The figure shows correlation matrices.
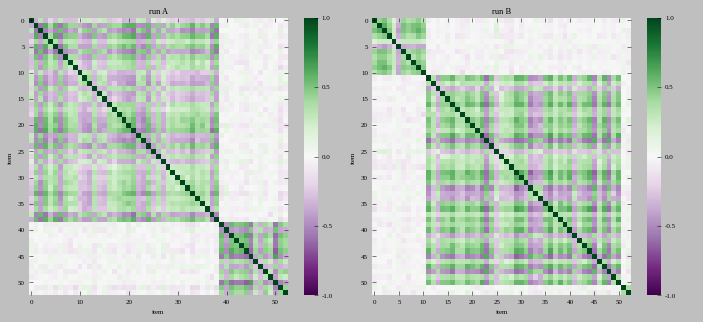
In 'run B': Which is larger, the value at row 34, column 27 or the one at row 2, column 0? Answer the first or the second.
the second
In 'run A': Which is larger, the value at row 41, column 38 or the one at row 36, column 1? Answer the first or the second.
the second
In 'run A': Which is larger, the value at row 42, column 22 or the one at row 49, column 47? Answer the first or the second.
the first
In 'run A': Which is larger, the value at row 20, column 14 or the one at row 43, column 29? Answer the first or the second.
the second
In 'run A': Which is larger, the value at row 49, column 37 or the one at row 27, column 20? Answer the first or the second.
the first
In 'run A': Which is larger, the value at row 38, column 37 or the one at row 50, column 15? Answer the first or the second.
the second
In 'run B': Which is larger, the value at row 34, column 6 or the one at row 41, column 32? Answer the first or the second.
the second
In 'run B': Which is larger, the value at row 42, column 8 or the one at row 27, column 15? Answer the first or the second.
the second
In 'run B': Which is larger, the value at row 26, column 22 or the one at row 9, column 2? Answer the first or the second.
the second
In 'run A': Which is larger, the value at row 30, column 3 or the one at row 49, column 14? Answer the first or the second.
the first
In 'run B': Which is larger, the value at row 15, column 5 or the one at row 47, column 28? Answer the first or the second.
the second
